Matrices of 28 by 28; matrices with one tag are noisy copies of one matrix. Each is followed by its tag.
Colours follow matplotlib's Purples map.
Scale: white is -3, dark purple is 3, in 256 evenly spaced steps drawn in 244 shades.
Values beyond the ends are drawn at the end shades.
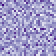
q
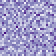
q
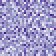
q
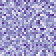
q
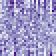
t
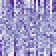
t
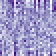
t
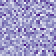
q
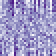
t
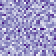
q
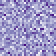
q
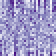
t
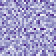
q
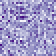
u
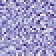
q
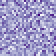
q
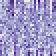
t
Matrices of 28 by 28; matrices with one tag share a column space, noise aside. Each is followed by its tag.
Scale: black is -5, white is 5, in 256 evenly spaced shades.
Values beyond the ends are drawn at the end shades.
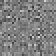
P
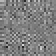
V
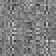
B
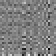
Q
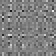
P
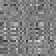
B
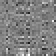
Q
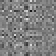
P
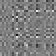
P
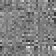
V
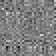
V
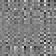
V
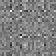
P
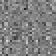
B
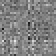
B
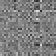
P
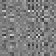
P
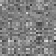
B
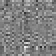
V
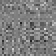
B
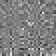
Q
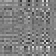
V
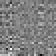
Q
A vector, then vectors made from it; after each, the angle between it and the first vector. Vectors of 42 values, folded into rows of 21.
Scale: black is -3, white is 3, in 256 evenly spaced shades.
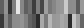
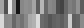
nearly opposite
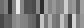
nearly parallel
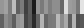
partly aligned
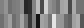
partly aligned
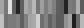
nearly opposite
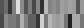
nearly parallel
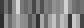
nearly parallel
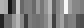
partly aligned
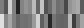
nearly opposite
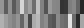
partly opposed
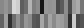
partly aligned
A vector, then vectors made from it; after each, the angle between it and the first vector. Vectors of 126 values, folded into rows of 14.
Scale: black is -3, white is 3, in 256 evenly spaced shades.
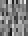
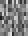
nearly opposite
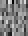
nearly parallel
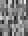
nearly parallel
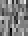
nearly parallel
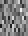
orthogonal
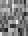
partly opposed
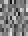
partly opposed
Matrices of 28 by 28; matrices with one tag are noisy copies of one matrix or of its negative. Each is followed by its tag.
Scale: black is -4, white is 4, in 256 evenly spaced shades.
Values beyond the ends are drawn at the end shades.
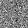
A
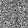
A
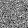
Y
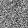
A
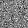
A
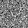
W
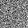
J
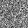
W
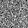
W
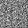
J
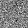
A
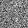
A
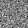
Y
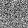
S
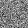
Y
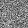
Y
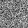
W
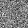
Y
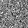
W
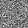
Y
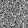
W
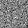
J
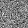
Y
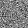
Y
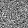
Y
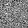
S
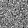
W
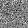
S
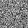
W
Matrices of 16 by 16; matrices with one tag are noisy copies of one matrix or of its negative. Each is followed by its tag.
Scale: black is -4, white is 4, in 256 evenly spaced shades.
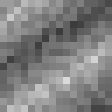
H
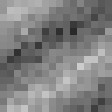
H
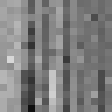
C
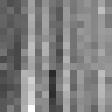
C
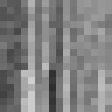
C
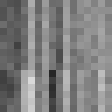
C
